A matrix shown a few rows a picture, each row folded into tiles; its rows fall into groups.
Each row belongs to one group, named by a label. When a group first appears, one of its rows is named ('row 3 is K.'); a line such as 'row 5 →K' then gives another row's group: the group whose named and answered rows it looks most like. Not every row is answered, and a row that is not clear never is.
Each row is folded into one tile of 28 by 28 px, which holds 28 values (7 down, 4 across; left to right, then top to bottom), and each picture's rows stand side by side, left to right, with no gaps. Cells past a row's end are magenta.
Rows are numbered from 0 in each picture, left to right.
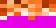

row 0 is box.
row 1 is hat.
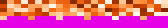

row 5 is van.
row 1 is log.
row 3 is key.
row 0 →box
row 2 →hat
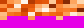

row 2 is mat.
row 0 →key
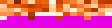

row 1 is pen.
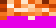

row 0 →box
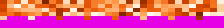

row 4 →log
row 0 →box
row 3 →pen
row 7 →pen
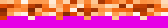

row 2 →log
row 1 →van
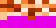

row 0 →pen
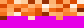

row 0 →pen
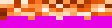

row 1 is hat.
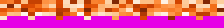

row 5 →van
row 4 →key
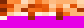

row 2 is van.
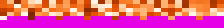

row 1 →van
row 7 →hat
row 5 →log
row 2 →hat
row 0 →box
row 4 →hat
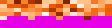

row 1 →mat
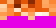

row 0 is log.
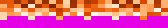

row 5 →log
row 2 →box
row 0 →hat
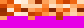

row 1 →mat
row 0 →van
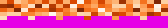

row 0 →pen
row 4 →mat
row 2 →key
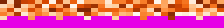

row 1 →key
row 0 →log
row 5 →pen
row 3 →van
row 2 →key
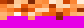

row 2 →mat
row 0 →mat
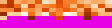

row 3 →van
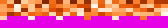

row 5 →hat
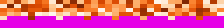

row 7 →box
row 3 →hat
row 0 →key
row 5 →van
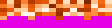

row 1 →hat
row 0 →box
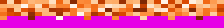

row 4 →mat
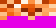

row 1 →box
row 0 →key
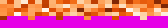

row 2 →mat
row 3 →mat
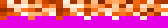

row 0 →box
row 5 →log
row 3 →box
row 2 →box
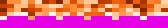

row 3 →log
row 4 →hat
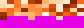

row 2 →log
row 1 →mat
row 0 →mat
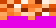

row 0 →key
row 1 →mat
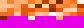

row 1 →key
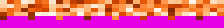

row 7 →pen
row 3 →mat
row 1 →pen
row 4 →hat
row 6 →van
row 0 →mat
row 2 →hat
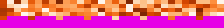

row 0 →box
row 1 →hat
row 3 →pen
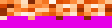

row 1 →key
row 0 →van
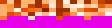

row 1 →pen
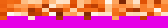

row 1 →van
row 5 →hat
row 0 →pen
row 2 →van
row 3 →pen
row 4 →mat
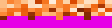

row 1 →mat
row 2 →log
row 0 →mat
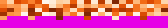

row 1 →van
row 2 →van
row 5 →mat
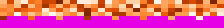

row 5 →pen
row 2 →key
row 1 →hat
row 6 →box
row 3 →van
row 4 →van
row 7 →box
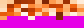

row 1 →box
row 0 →log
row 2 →pen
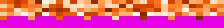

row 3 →mat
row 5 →pen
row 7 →pen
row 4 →key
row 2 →box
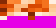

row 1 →pen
